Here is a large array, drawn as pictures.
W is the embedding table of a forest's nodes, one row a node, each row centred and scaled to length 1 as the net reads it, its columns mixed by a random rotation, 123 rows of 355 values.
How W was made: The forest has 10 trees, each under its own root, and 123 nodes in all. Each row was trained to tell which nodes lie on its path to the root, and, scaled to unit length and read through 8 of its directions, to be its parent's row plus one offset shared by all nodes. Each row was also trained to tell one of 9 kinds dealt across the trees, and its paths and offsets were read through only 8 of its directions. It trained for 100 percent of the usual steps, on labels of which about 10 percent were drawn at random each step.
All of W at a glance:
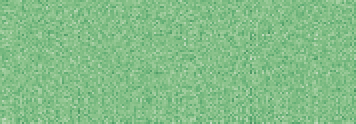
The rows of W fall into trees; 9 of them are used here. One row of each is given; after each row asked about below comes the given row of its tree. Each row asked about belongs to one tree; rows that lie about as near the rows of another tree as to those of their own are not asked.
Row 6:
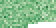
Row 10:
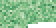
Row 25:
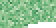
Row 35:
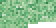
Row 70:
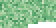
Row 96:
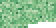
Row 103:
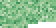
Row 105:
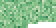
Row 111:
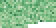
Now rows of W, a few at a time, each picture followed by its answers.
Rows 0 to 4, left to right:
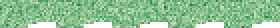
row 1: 96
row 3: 105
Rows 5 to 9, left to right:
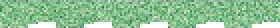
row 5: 111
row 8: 105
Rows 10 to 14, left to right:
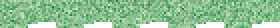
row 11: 10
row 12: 35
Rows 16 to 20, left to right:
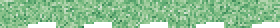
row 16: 25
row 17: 96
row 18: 96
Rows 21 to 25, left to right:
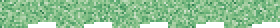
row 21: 105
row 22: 70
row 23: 111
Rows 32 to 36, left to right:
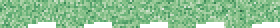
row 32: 111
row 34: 103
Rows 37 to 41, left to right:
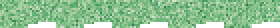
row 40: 10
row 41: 105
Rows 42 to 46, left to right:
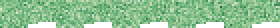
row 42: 105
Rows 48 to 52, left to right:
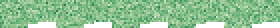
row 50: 6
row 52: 111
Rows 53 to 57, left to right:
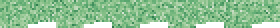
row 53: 70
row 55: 105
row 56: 96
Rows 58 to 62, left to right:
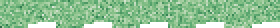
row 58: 105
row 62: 70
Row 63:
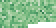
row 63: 105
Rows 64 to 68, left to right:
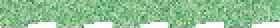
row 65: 70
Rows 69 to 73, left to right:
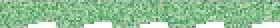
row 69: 10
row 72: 103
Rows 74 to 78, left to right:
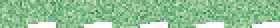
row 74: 35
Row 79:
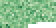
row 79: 105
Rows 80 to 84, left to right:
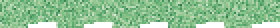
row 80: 70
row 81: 35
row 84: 10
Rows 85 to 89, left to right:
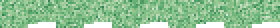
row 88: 10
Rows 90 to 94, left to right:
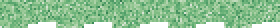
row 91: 70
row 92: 111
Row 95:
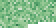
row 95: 70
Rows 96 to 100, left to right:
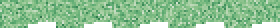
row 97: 105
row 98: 70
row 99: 111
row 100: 70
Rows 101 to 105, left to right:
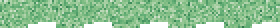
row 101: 10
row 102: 111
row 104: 35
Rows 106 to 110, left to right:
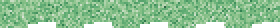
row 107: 111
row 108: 10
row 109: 35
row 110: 111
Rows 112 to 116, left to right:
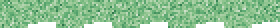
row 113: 111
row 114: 96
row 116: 10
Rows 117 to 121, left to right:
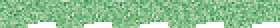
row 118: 25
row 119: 25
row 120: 70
